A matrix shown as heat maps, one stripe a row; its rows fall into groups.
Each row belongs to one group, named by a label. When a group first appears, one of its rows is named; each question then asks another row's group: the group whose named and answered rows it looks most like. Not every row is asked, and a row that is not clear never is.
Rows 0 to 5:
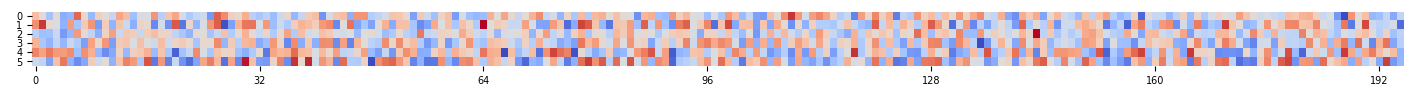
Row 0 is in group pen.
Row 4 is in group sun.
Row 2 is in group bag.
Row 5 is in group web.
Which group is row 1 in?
web
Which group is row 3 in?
web
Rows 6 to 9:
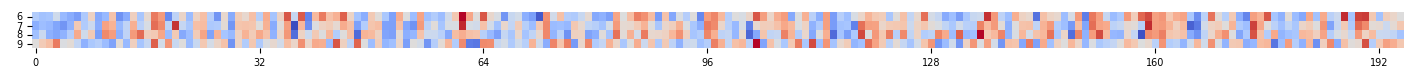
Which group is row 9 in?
sun
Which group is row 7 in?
bag
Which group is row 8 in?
bag
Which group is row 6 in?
bag
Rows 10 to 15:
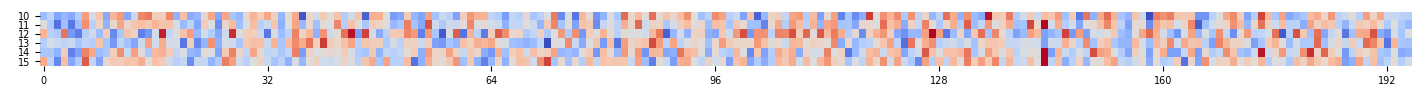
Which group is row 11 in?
bag
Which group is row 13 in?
bag
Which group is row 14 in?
pen
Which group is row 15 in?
pen
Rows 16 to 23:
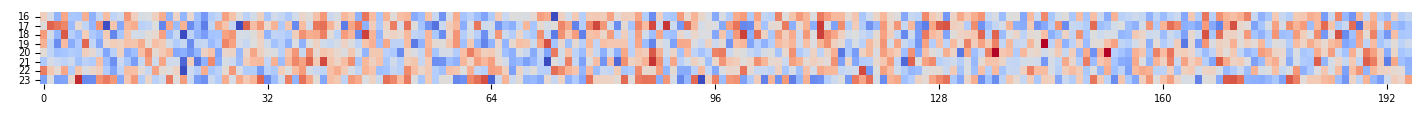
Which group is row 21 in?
bag
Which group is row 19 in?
pen
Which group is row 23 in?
web
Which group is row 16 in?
pen
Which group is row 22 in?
sun
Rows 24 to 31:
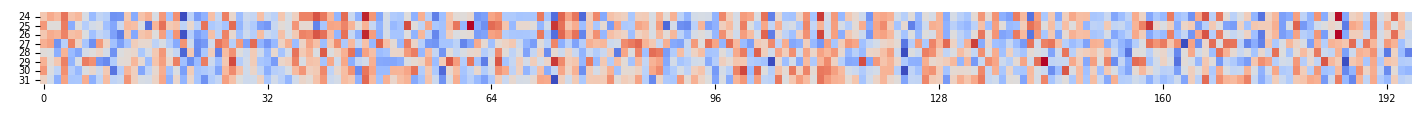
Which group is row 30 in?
pen
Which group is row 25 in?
sun
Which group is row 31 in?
pen
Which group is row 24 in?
sun
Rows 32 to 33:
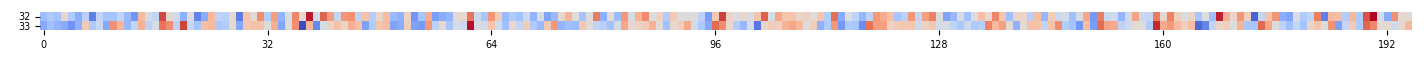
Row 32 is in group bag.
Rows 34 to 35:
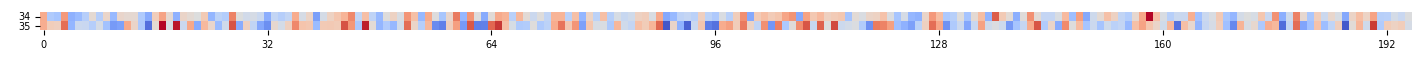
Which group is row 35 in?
sun
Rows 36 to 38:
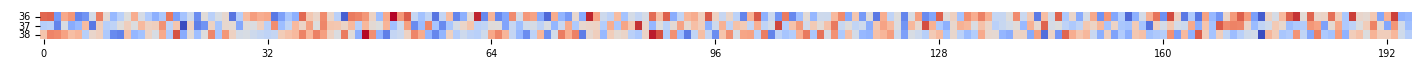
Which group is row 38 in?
sun
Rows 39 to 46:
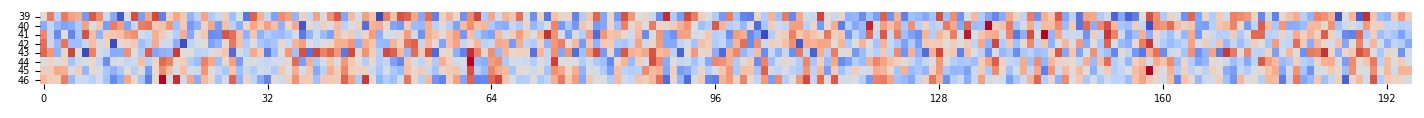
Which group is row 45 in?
sun
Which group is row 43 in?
web
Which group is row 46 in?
sun
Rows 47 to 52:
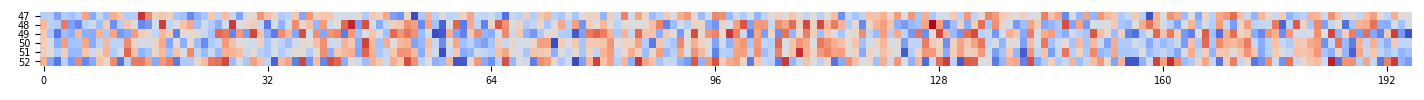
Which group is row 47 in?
bag
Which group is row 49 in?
web
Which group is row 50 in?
pen
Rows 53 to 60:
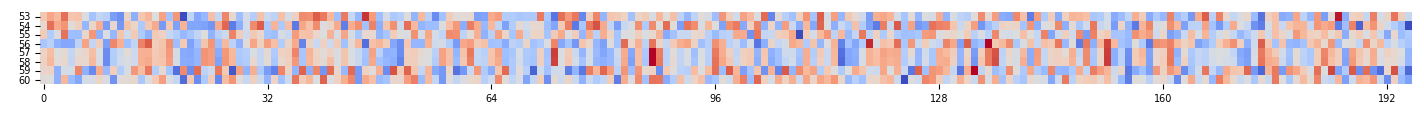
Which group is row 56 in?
bag
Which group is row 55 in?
pen
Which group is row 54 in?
web
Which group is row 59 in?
web
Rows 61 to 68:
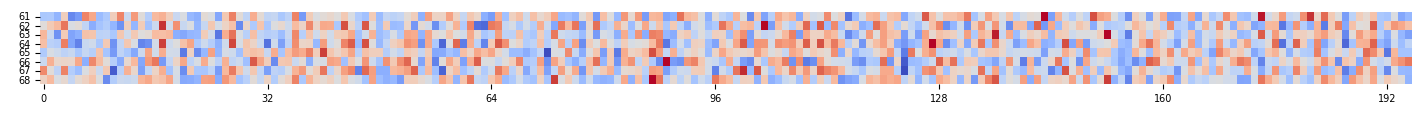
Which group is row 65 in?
bag
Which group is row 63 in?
pen
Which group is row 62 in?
sun
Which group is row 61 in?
pen
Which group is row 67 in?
pen
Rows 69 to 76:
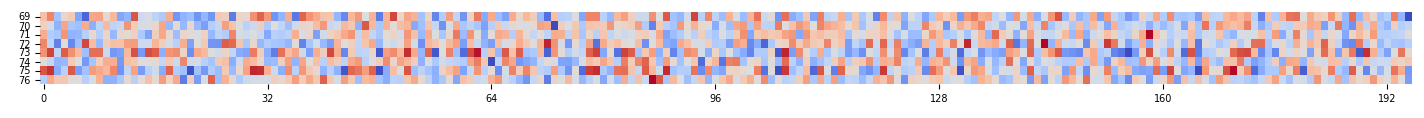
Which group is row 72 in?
pen
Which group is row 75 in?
web
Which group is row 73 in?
web
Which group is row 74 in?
web
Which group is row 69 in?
web
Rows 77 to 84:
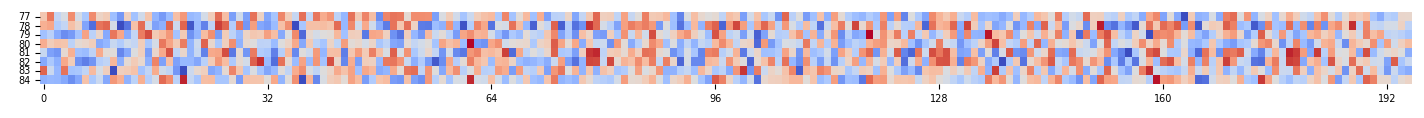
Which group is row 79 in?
bag
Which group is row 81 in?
web
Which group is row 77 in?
web
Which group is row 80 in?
sun
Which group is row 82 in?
web
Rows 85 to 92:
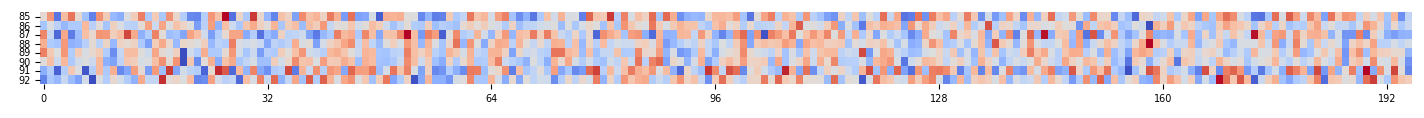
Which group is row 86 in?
bag
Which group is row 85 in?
web
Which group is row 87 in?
pen
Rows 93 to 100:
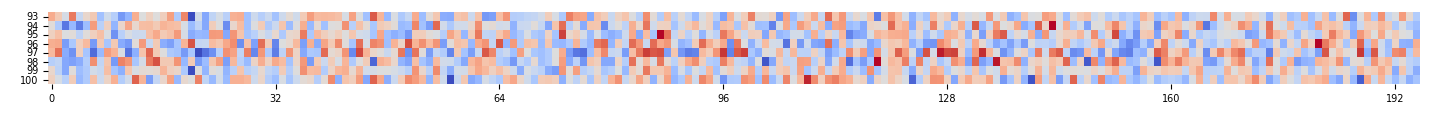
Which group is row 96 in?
web
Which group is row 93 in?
sun
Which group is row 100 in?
pen
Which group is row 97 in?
web
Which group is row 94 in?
bag
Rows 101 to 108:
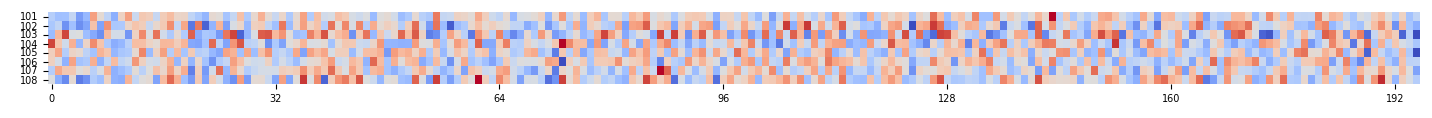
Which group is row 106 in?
pen
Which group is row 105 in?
web
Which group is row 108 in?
bag
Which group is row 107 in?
sun
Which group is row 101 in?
bag
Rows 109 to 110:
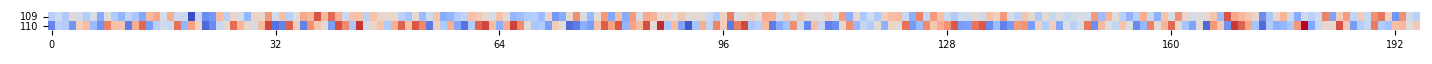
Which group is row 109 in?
bag
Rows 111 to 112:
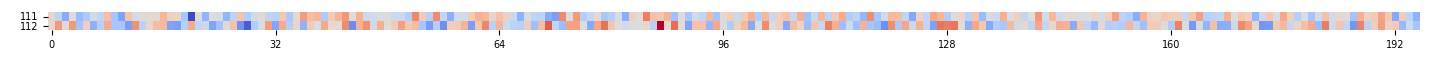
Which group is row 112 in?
web
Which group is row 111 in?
bag
